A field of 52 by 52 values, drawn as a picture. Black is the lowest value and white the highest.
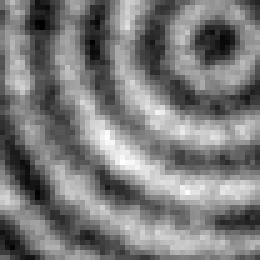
Lone odd cells: none. Ninth with the highest average: centre. Rings: centred on the top right. Mirror symmetry: none.
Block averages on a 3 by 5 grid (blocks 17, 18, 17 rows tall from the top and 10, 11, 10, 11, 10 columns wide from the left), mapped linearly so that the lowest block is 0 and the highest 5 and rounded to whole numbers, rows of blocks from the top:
10211 | 02531 | 02253
